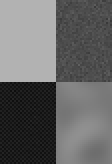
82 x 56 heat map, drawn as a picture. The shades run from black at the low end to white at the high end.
The table splits into 2 rows of 2 panels. Panel 1,1: high, flat. Panel 1,2: low, fine-grained, faint in contrast. Panel 2,1: very low, checkered, faint in contrast. Panel 2,2: middling, smooth, faint in contrast.
